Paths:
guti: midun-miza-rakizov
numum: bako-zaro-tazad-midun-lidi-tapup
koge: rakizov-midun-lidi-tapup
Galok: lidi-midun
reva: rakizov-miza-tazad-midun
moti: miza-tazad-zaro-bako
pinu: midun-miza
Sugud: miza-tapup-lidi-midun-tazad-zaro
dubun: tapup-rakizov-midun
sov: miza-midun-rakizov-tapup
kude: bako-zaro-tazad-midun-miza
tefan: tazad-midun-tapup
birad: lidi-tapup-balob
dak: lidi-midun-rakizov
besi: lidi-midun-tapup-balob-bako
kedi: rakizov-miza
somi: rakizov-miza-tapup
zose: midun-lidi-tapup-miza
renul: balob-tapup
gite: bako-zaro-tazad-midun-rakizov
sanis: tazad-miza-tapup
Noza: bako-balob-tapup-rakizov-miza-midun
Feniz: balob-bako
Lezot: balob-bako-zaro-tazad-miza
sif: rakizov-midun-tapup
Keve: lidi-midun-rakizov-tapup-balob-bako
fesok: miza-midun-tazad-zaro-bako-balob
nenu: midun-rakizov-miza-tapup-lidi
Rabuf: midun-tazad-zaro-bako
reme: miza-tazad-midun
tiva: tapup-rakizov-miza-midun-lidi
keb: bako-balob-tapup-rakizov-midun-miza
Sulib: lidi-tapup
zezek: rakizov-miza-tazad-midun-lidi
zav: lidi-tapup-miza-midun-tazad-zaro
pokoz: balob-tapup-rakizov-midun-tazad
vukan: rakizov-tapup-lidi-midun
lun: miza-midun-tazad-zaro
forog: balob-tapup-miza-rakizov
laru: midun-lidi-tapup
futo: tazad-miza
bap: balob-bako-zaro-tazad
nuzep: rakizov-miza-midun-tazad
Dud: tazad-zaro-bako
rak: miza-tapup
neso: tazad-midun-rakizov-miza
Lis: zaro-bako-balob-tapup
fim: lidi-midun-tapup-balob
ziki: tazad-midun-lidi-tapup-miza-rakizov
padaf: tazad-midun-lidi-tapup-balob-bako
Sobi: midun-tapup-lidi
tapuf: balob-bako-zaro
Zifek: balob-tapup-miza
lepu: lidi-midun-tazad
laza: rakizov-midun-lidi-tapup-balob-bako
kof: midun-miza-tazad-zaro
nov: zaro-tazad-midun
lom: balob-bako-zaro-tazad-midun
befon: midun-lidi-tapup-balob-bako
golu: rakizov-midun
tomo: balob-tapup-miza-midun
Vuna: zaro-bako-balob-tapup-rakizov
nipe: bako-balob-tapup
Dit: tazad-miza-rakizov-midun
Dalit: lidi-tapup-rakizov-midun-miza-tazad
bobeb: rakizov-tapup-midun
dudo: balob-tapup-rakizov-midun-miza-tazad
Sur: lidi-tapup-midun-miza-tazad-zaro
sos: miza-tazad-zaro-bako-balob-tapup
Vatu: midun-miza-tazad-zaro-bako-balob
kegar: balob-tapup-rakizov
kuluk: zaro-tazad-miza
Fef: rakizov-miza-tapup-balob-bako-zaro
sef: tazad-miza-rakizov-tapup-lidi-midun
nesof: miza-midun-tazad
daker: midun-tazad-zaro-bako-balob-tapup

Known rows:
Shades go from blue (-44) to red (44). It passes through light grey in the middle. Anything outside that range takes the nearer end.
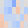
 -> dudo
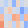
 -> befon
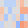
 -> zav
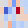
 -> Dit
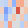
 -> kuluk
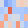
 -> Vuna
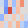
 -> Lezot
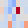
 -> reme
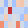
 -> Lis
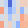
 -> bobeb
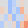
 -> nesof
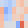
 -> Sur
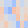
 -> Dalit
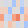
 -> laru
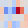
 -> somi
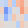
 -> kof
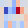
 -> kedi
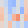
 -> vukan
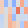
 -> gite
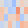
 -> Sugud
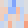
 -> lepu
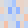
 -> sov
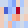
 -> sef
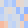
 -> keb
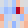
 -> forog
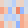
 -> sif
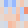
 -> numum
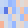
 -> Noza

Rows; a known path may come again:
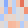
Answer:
Dud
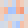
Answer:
rak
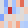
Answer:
bap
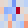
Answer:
neso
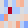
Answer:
tapuf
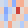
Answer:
kuluk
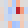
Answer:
sanis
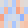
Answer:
Zifek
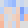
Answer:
padaf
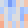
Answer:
kegar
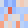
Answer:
Vuna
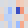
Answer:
pinu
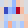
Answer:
kedi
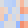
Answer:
zav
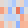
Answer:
sif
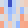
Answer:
bobeb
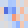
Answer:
tiva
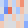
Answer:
Vatu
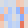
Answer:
tomo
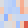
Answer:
lun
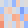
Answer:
befon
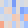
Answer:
Keve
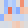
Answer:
fesok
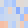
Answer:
keb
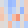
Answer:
vukan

